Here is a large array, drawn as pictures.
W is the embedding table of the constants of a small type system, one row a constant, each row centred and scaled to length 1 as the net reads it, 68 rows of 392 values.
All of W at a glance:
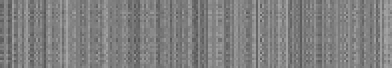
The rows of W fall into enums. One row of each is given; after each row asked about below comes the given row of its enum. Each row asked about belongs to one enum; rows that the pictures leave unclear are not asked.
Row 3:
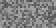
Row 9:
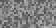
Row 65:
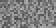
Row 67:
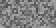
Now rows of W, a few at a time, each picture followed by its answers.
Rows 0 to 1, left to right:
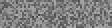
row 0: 3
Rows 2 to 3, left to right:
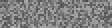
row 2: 65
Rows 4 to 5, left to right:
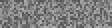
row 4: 9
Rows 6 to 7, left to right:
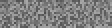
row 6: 65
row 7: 65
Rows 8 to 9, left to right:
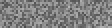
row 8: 3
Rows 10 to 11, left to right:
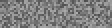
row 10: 65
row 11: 67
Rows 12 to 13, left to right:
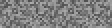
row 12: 67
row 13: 67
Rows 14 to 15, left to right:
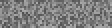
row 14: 9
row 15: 65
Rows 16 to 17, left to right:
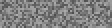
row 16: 3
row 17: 67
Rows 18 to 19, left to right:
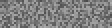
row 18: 65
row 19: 3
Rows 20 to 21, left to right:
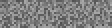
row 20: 65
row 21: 65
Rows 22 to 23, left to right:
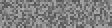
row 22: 3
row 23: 65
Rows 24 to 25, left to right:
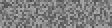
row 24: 3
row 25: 65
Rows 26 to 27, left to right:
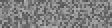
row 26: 9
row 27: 3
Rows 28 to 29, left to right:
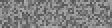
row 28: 9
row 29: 67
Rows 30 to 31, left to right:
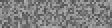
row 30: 9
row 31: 67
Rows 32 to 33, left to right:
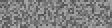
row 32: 65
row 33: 67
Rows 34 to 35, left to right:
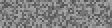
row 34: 3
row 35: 67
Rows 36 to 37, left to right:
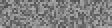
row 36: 67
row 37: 9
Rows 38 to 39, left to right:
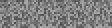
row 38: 65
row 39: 65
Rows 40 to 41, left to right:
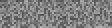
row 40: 65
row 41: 65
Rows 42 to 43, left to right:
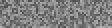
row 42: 67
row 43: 9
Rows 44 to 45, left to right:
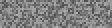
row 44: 3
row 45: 67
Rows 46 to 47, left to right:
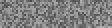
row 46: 3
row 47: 9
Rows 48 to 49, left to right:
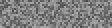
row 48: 67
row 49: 3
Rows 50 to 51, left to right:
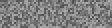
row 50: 65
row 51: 67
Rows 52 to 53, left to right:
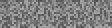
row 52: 65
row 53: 65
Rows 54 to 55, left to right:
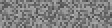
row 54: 3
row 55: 3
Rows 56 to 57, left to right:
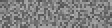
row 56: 65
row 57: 3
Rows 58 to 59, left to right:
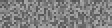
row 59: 9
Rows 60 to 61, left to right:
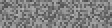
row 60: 3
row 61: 3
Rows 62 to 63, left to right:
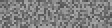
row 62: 65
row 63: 3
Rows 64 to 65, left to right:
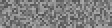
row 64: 67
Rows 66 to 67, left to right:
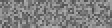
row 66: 9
